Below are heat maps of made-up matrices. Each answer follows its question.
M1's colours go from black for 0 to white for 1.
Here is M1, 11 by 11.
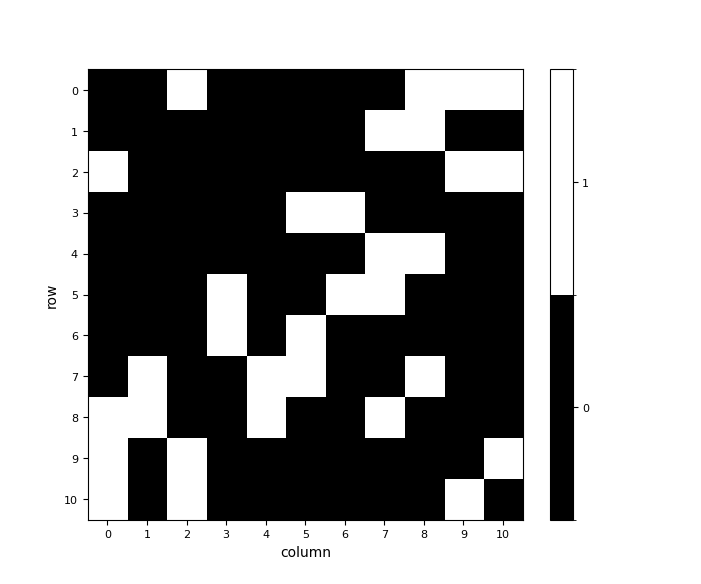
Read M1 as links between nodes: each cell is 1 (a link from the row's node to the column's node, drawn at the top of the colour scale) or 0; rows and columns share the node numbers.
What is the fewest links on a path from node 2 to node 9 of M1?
1
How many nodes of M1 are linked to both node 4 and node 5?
1
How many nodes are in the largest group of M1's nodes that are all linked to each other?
4
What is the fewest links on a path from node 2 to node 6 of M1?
5
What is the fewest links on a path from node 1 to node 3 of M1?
3
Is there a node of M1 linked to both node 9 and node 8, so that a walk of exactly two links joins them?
yes
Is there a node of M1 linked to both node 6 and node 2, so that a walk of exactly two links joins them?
no
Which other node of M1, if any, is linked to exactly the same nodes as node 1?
node 4
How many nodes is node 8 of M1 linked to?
4
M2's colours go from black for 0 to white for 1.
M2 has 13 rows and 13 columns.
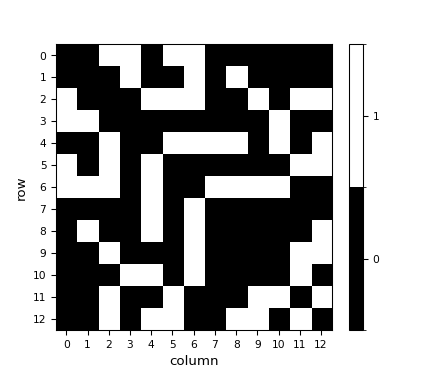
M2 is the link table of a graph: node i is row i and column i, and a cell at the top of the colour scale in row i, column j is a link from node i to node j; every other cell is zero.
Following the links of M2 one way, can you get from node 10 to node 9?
yes
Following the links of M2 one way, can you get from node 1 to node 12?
yes
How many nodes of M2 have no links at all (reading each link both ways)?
0
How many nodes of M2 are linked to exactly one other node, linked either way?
0
